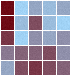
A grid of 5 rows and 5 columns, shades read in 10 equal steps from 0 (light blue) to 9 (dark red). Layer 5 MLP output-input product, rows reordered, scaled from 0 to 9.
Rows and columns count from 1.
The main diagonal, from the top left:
9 1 3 6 5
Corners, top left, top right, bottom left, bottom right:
9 2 2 5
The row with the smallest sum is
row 1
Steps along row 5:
up up down down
